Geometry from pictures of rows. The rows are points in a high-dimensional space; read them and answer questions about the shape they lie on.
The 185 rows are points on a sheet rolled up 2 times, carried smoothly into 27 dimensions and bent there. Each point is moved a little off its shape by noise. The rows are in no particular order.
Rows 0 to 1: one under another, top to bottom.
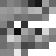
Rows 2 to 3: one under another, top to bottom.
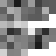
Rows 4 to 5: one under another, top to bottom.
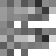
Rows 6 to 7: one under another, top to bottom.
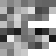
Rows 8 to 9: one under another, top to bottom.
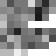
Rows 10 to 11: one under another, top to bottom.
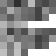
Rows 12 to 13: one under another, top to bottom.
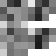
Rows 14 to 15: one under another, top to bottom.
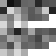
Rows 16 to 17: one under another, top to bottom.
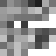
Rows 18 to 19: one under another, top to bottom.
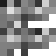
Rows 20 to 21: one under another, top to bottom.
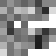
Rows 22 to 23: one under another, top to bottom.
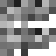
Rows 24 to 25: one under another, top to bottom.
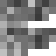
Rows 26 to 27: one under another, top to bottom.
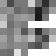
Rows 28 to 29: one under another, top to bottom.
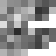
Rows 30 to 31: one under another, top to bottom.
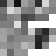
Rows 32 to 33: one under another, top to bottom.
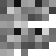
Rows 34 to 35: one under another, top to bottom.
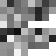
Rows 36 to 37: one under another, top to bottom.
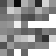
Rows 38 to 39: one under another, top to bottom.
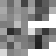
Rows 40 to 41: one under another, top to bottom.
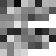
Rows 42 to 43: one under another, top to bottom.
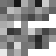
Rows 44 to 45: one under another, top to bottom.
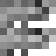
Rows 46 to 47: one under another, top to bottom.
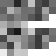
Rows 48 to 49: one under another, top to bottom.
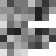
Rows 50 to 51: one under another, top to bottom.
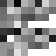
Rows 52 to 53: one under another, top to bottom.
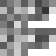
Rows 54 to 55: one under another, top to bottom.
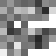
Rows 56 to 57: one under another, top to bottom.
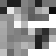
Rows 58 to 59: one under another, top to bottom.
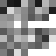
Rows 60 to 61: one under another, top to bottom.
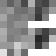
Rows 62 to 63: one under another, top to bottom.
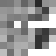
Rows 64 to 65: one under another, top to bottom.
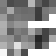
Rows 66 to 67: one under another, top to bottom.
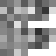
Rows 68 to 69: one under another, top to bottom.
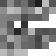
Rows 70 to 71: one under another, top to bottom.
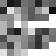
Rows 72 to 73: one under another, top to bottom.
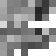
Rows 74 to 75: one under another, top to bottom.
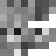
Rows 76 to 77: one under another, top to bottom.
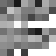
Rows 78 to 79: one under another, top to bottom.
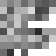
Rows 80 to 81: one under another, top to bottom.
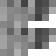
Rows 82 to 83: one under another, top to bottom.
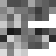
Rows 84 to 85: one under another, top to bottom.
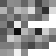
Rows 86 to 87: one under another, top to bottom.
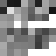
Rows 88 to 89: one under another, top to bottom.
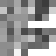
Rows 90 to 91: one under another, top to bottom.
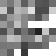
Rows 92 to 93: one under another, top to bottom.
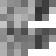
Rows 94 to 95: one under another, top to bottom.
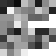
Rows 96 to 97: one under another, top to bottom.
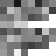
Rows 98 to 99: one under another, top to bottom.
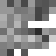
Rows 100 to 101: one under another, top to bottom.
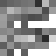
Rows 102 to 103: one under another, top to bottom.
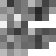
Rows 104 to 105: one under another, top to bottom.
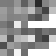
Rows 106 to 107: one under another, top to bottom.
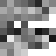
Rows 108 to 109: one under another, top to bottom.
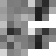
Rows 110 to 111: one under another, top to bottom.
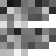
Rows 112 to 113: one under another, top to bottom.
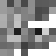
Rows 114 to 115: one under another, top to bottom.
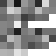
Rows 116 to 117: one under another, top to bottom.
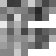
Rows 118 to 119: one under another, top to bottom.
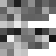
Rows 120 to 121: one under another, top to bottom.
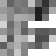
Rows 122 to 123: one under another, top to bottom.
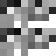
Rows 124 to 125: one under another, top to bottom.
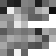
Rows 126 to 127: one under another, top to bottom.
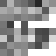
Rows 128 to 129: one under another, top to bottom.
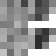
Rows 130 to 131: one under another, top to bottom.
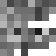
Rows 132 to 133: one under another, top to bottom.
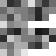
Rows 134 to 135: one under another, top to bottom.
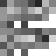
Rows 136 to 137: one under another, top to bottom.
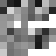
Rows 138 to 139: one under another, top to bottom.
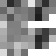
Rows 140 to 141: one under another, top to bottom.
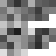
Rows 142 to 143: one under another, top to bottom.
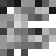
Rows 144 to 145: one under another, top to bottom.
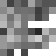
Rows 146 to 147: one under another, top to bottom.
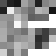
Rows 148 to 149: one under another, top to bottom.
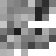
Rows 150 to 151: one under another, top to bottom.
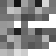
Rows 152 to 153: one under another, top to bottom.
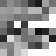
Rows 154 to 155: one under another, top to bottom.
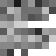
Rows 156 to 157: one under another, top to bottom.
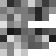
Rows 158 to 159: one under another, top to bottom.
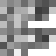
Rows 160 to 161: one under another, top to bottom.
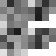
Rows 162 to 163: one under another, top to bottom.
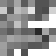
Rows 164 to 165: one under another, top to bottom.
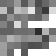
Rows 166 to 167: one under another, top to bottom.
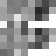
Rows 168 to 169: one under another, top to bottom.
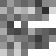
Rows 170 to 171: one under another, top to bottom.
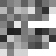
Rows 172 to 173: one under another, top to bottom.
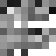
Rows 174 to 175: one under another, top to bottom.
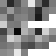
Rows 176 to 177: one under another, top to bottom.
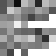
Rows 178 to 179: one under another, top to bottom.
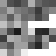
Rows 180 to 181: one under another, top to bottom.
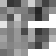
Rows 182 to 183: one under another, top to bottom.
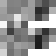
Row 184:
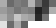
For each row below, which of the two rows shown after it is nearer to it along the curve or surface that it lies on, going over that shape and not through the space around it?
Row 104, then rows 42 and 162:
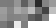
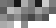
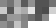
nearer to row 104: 42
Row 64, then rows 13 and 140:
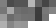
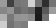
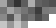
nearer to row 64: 140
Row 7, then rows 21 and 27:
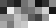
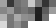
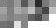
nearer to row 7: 21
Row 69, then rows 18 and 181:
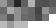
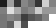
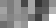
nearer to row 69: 181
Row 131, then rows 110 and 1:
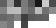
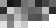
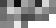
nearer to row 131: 1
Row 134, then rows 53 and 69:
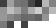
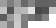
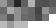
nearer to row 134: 53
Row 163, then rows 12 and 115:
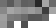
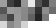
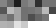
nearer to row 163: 115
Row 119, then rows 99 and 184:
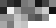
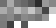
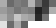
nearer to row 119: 184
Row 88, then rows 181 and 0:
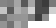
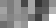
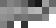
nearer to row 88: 0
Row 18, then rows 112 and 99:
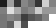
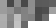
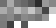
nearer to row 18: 99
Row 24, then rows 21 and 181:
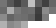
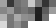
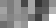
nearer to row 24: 181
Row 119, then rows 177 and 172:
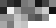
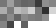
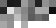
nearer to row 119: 172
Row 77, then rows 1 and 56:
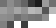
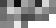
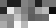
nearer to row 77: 1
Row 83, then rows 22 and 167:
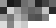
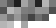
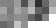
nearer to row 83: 22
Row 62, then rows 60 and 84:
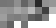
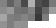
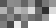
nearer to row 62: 60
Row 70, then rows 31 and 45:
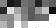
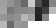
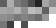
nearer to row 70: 31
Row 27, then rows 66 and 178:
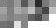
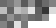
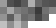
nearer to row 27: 178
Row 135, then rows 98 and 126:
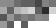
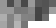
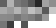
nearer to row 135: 126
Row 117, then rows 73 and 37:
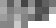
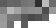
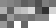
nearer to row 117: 73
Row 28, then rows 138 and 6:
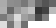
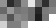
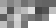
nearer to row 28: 6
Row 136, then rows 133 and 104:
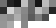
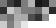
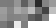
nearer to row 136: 133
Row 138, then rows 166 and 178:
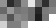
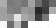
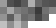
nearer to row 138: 166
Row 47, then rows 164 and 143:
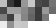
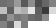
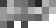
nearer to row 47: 164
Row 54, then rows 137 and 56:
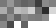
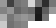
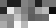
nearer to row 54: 137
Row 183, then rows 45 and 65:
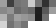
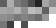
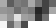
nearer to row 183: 65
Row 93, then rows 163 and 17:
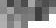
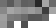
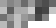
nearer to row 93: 163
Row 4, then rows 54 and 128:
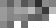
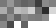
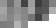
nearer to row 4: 128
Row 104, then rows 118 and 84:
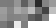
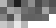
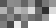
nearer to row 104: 118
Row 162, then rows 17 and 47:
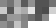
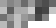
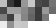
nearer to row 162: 17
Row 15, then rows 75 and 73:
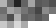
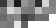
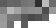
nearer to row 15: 75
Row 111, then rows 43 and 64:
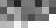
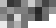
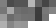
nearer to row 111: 64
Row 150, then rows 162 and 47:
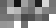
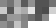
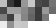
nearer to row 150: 162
